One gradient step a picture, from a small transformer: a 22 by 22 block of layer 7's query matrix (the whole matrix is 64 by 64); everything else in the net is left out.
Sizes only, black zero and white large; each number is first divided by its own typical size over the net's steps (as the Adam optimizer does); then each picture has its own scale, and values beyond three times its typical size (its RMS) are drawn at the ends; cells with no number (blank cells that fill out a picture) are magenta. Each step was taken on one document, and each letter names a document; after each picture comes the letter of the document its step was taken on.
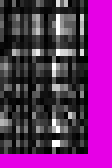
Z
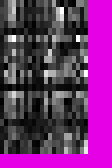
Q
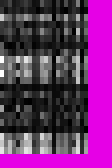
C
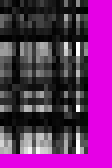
C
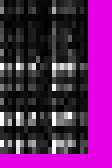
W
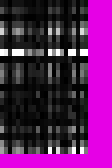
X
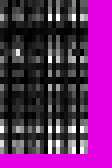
X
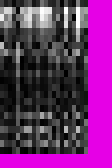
C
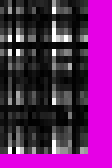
W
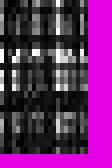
Z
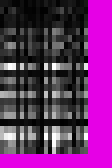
Q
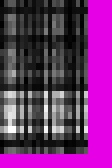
Q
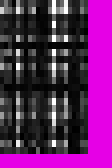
W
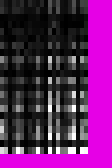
X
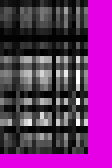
C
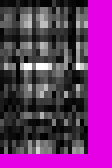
C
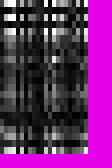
Q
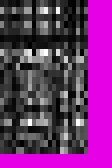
C
